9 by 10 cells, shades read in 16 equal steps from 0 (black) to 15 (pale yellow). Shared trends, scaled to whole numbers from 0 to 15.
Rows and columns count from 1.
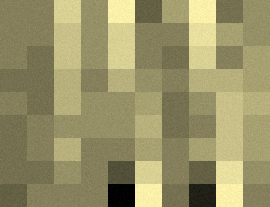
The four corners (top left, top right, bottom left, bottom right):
8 9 6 8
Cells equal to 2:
1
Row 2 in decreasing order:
14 13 12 10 9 9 8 8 8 8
